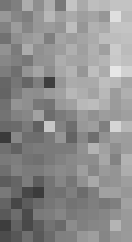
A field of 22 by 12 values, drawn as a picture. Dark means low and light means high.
Stripes: none. Grain: fine. Mirror symmetry: none. Slope: up to the top right. Ninth with the highest average: top right.
